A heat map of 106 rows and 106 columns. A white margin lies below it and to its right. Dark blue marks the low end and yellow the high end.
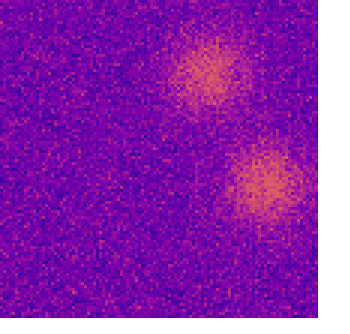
The halves do not mirror each other. Two bumps rise from the field. The middle right is the ninth with the highest average.
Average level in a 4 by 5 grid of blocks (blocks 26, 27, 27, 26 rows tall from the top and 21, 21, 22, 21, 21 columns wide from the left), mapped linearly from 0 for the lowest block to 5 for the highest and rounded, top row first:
0 0 1 4 0 | 0 0 1 3 1 | 0 0 0 3 5 | 0 0 0 0 0
